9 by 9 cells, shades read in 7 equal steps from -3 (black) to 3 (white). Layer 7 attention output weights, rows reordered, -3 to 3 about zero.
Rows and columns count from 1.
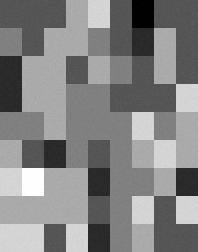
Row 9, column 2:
2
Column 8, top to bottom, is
-1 1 1 -1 0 2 1 -1 -1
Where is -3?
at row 1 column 7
